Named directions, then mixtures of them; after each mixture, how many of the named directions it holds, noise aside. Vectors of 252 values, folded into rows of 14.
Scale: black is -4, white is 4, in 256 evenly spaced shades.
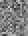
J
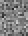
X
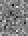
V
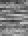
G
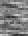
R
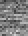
two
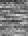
one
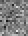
two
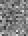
two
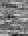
one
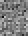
two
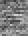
three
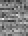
two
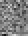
two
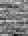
three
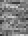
three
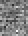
two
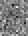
one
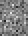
one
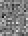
three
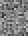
one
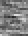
two
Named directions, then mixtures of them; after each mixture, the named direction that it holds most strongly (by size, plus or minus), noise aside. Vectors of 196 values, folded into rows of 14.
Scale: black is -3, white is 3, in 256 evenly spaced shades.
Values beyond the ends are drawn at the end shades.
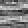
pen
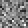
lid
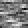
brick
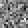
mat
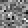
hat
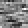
brick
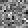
hat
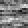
pen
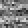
pen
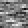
brick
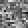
hat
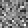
lid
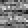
pen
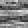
pen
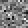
hat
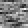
brick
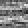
pen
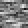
brick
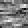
brick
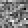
mat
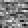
brick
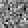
mat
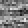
pen
